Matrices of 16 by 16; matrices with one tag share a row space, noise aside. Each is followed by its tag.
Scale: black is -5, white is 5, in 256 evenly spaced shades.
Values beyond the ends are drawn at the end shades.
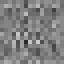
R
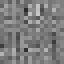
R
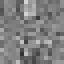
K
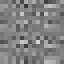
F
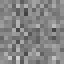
R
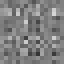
R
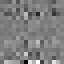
R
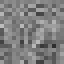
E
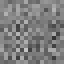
R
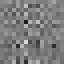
R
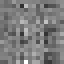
F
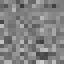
E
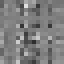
K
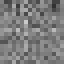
R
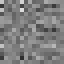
E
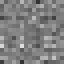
E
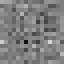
F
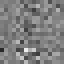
K
